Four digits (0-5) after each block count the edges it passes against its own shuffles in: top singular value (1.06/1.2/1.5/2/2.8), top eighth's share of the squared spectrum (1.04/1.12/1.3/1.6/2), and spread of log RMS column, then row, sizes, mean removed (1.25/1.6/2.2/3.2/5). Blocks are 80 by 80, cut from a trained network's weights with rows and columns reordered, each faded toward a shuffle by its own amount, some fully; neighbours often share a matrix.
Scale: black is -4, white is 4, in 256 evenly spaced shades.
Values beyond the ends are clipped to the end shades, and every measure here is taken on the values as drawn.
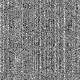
4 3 2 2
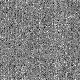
2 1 0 0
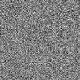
3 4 1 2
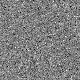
1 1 0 0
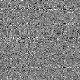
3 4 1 3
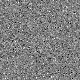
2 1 0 1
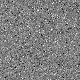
0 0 0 0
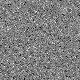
0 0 0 0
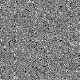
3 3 2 1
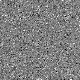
2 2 1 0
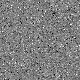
0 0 0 0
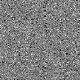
3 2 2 1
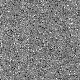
0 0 0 0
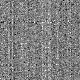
3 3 2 2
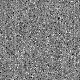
1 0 0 0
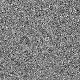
2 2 0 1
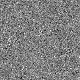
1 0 0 0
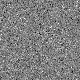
0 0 0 0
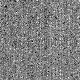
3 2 0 1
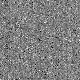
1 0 0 0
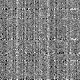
4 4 2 3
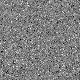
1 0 0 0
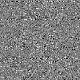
3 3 0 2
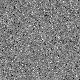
1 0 0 0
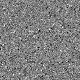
1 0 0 0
